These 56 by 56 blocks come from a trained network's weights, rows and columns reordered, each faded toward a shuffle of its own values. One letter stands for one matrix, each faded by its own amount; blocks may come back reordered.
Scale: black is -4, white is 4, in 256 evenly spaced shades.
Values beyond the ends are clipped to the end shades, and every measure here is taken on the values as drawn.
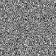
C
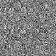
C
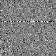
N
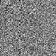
C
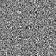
C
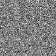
C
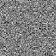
C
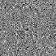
C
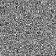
C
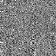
N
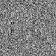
C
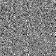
N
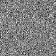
C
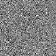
N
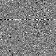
N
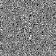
N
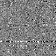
N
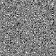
N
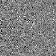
N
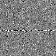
N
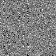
N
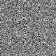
N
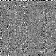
N
